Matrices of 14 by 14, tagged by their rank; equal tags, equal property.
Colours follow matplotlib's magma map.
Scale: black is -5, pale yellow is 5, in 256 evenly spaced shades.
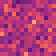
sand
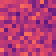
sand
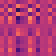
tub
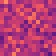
sand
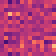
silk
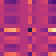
tub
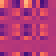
tub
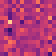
silk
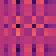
tub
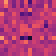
silk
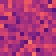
sand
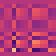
tub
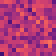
sand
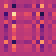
tub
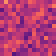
sand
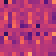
silk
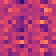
silk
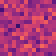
sand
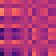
tub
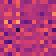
silk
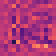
silk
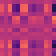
tub
